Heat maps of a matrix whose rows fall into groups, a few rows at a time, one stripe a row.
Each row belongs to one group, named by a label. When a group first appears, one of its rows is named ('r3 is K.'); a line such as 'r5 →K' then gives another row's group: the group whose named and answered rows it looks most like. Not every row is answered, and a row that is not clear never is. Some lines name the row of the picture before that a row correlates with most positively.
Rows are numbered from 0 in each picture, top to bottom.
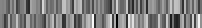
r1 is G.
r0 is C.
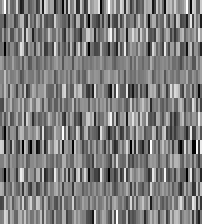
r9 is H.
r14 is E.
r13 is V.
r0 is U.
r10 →V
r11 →C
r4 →V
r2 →G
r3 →H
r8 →G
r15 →C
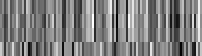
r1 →G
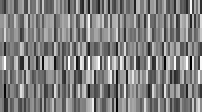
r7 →G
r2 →U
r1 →U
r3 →H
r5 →G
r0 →H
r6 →H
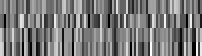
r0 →C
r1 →H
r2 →V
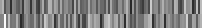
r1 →U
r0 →V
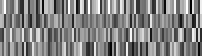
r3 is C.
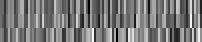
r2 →G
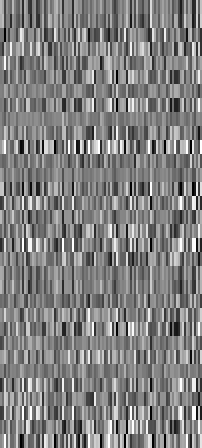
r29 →E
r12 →V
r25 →U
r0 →V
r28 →C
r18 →C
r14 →E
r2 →H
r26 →H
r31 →U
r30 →G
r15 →V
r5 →G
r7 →G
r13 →V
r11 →H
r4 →U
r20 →V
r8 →H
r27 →E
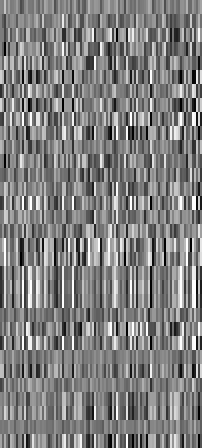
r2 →G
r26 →V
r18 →U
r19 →E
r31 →C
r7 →V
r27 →E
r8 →E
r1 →H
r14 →E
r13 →C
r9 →C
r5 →V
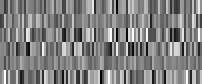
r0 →G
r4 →H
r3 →C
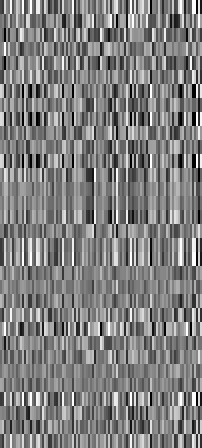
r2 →H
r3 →U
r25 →G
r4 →H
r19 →V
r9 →G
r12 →C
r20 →C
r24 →H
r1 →G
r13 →C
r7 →C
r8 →V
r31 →E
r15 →C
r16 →G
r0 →E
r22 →E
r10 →C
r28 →E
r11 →V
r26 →C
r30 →V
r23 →U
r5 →E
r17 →E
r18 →E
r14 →C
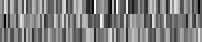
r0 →C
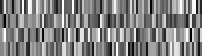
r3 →C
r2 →U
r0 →E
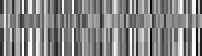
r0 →E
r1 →U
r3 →E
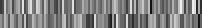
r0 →E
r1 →C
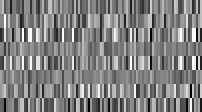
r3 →H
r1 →U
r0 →V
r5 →V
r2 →E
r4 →E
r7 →H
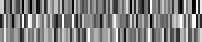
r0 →V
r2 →U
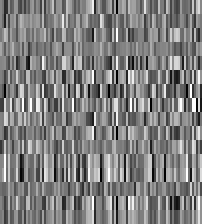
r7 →E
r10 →E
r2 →C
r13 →H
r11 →U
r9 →G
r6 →H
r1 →H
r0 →G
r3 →V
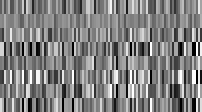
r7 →V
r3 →V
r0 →G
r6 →G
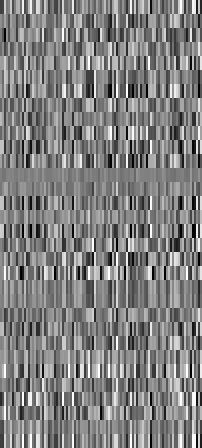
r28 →E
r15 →U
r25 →U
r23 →V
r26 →U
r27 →C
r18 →C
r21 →C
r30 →E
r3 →G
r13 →C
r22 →G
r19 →U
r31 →E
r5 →C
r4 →U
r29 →U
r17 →G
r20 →C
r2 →H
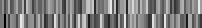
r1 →H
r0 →G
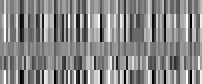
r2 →U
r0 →U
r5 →U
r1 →U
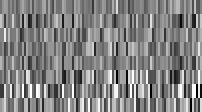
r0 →C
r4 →V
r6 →E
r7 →U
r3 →G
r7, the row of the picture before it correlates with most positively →3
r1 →V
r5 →G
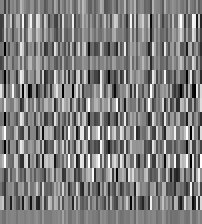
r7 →U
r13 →H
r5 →H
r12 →G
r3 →H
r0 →H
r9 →U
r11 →U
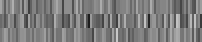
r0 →V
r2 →C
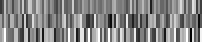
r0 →E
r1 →C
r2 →U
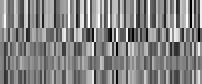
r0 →U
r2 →C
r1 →U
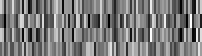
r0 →V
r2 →V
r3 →G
